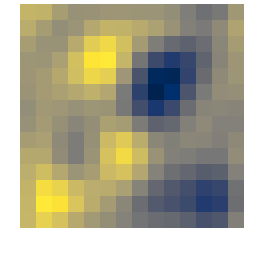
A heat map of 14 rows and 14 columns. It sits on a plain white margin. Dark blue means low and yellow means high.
Calmest part: middle left. Average level on the scale: 60%. Lone odd cells: none. Ninth with the highest average: bottom left.
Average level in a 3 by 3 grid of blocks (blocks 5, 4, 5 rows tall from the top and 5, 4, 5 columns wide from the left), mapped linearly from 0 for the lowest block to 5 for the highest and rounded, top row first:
4 3 1
3 2 1
5 3 0
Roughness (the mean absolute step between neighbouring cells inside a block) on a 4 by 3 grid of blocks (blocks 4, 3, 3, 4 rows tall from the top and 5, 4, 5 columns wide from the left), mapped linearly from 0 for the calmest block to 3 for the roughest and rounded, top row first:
1 2 1 | 0 3 1 | 0 2 0 | 1 1 1
